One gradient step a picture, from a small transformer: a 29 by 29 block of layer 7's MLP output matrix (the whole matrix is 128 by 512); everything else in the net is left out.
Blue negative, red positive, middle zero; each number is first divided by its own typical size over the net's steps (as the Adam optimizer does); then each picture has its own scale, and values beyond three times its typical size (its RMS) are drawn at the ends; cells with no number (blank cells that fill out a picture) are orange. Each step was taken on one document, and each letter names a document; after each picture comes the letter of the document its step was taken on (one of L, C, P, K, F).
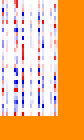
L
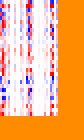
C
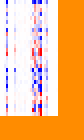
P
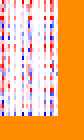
C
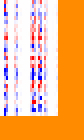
P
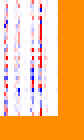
P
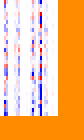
P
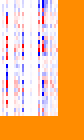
L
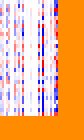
L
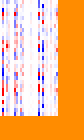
L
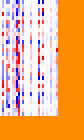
L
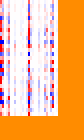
C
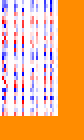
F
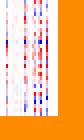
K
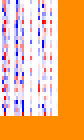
L
